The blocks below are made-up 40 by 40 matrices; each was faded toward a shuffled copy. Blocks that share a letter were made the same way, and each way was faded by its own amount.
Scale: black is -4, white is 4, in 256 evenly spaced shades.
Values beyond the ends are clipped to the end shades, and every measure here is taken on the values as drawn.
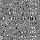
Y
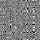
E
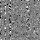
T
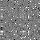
Y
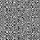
E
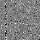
T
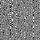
T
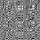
E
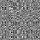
E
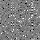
Y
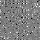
Y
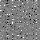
Y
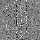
T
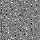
T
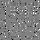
Y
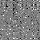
Y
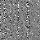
T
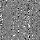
T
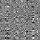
E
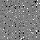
Y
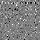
Y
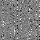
T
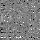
Y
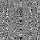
E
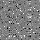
Y
